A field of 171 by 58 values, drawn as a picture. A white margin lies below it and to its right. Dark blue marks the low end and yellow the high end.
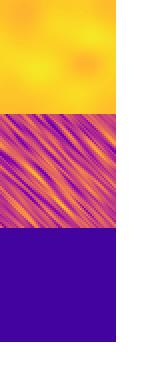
The table splits into 3 rows of 1 panel. Panel 1,1: very high, smooth, faint in contrast. Panel 2,1: middling, slanting down to the right, strong in contrast. Panel 3,1: very low, flat.
